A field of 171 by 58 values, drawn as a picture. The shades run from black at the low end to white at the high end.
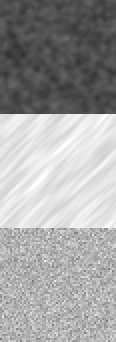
It is made of 3 by 1 panels. Panel 1,1: low, blotchy, faint in contrast. Panel 2,1: very high, slanting up to the right, faint in contrast. Panel 3,1: high, fine-grained.
